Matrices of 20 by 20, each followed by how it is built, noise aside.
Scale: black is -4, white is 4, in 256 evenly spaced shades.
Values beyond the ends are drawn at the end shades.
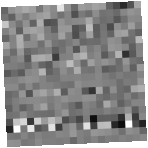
uneven rows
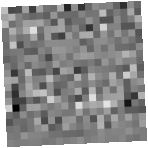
uneven rows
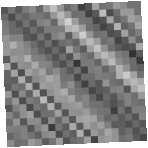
Toeplitz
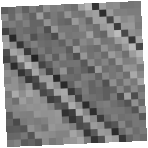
Toeplitz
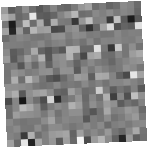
uneven rows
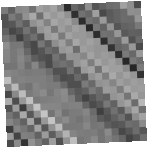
Toeplitz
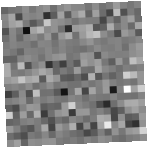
uneven rows
